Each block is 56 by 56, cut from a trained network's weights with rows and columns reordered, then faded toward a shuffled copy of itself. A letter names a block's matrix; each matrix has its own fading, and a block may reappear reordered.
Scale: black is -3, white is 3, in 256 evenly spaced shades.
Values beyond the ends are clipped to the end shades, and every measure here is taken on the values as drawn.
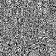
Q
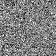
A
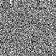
Q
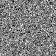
A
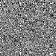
Q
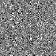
Q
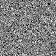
A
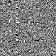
Q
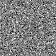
A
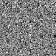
Q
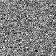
Q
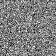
A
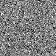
A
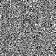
Q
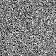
A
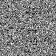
A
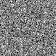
A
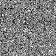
A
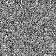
Q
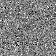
A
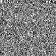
Q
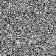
Q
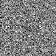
Q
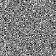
Q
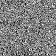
A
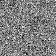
A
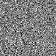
Q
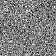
Q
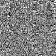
Q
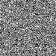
A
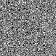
Q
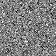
A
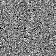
A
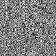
Q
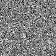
A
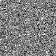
Q
